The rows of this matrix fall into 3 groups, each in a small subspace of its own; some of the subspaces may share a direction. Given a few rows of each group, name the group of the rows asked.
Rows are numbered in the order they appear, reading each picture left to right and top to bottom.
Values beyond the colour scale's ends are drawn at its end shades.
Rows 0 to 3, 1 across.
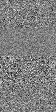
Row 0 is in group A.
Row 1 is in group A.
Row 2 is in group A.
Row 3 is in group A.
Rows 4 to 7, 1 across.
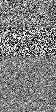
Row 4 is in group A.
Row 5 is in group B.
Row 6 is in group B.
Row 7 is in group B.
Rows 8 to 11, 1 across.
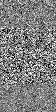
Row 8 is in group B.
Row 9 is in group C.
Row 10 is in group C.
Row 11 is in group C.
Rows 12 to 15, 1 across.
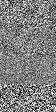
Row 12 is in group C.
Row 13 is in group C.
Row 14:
B
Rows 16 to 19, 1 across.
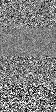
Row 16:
B
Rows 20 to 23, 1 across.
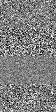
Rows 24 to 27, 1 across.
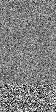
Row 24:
A
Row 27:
A
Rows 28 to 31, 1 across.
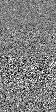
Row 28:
A
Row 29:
A
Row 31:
B
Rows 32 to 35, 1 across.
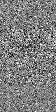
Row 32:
B
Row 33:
C
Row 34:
A
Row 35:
A
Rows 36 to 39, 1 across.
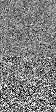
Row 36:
C
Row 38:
C
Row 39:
B
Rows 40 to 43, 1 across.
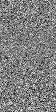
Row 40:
C
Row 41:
C
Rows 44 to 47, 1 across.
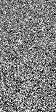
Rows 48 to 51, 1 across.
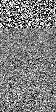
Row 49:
B
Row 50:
A
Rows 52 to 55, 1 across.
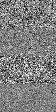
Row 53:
A
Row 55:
A
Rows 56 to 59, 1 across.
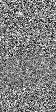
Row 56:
A
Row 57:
C
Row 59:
B
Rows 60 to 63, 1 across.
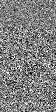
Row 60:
A
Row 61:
B
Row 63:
B
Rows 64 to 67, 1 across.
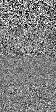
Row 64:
B
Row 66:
A
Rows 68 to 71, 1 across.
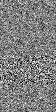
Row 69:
A
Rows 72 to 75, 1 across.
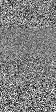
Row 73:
C
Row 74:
C
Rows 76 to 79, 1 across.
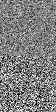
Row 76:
A
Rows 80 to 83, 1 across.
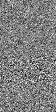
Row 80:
C
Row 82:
A
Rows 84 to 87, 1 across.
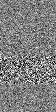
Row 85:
A
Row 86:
B
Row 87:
B
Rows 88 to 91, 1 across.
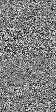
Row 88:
B
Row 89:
A
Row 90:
B
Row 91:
A
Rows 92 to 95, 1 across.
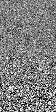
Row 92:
C
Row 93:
C
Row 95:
A
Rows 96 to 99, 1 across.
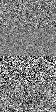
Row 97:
B
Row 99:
C
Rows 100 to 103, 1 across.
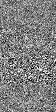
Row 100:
C
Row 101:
C
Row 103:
C
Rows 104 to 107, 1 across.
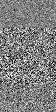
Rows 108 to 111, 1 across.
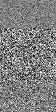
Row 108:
A
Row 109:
B
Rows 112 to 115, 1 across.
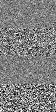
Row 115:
A
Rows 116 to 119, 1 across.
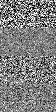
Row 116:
A
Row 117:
B
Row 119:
B
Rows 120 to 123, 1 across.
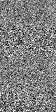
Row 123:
C
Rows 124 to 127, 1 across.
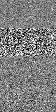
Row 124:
B
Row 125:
C
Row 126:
A
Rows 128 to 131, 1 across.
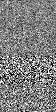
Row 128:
C
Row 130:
A
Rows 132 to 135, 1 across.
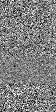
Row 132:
C
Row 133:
C
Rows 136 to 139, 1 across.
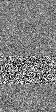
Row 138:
B
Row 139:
C
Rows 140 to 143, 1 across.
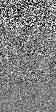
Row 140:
C
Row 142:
B
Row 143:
C
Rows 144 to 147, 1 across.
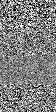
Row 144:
A
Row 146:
B
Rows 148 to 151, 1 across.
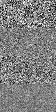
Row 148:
C
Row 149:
B
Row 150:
C
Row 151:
C
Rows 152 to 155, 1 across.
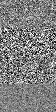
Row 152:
C
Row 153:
B
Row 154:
B
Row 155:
B
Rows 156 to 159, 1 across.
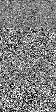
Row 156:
C
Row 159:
C
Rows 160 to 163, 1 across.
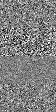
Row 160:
B
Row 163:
B
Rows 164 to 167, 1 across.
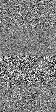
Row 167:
C
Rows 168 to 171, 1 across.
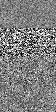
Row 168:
C
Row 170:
B
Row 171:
C
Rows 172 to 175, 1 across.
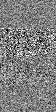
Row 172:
A
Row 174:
C
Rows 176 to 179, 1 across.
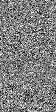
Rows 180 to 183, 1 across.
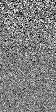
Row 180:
A
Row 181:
B
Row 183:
B
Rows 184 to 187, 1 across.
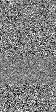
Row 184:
A
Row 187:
A
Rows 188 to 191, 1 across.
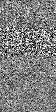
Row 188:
C
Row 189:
B
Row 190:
B
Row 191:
A
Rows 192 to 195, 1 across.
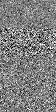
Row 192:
C
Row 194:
C
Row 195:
B
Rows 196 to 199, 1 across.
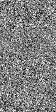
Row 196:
C
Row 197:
C
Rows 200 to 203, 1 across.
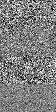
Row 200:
B
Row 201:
B
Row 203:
B
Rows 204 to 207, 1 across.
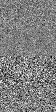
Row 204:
C
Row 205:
C
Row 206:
C
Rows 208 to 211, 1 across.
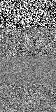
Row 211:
C
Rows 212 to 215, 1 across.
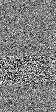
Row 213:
B
